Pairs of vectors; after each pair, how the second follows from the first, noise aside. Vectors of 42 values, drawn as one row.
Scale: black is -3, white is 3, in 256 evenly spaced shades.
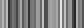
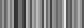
shuffled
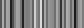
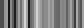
shuffled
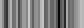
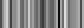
sign-scrambled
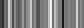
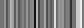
shuffled
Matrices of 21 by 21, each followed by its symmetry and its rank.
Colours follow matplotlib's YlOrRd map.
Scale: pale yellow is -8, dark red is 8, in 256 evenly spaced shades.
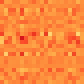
neither, rank three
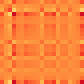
symmetric, rank one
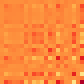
symmetric, rank two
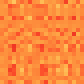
neither, rank three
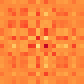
symmetric, rank two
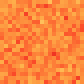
neither, full rank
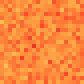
neither, full rank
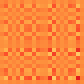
symmetric, rank one
